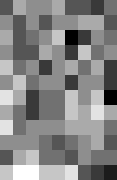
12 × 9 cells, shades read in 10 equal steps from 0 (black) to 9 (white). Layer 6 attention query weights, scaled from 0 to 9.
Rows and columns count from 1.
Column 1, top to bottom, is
3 5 6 5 7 5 8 6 8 5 3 7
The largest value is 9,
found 2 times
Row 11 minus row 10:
-2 1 2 0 1 -1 0 -2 1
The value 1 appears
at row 12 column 9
